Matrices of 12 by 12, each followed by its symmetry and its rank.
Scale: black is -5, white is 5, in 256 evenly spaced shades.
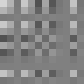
symmetric, rank one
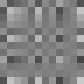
symmetric, rank one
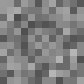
symmetric, full rank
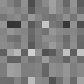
neither, rank two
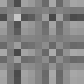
symmetric, rank one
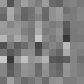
neither, rank two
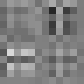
antisymmetric, rank two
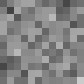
symmetric, full rank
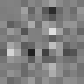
antisymmetric, rank two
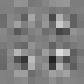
antisymmetric, rank two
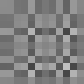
symmetric, rank one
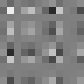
symmetric, rank one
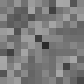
symmetric, full rank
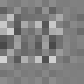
neither, rank two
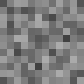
symmetric, full rank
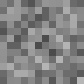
symmetric, full rank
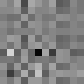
neither, rank two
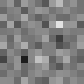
antisymmetric, rank two
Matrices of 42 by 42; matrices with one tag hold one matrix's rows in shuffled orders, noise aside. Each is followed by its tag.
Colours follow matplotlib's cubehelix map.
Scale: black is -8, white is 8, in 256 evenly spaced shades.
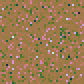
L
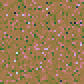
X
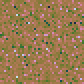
X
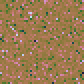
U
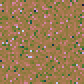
U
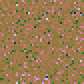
X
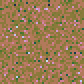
X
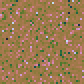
L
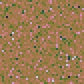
L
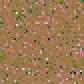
X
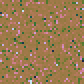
U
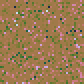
X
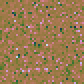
X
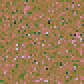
X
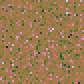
L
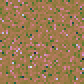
U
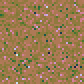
X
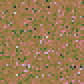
X
